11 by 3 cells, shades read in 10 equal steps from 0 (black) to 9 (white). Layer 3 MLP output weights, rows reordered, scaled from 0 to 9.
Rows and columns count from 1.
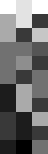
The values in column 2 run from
0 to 8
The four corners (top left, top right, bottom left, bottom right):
9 9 1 4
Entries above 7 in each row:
3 1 0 0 0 0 0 0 0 0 0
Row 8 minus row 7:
0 0 -2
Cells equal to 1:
5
